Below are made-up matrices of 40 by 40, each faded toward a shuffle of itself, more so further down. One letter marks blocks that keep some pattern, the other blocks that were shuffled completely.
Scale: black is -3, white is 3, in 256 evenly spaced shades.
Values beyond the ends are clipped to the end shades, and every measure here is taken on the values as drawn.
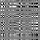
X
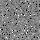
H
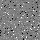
H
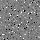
H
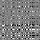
X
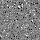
H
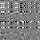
X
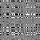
X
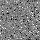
H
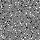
H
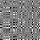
X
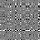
X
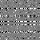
X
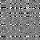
X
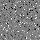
H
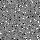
H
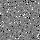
H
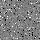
H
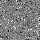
H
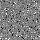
H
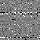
X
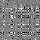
X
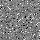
H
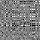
X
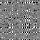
X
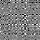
X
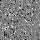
H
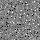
H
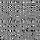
X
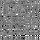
X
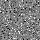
H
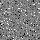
H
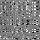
X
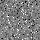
H
